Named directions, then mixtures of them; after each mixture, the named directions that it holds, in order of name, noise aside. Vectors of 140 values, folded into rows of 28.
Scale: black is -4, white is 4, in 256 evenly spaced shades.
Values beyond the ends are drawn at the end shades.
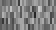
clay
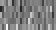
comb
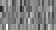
comb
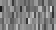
clay, comb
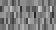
clay, comb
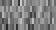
clay, comb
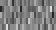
clay, comb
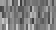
clay, comb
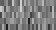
comb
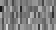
clay, comb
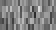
clay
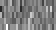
comb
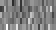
comb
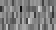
clay, comb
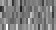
comb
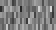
clay, comb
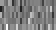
comb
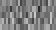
clay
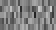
clay, comb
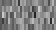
clay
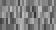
clay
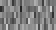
clay, comb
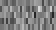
clay, comb
